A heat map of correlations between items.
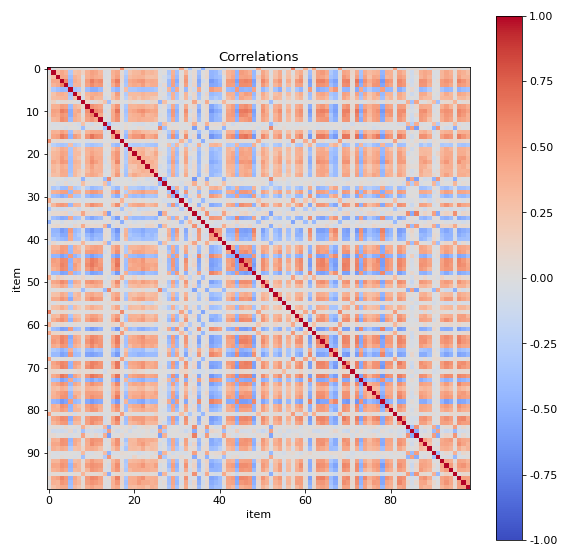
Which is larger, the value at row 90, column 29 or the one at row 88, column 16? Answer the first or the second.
the second
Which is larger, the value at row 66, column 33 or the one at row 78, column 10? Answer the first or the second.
the first
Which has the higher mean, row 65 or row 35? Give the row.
65
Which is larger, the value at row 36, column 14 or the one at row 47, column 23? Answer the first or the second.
the second
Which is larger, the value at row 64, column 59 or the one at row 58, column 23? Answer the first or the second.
the first
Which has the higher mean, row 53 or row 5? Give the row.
53
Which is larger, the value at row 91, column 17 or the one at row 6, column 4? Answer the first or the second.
the second
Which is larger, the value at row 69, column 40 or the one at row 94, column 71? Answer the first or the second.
the second
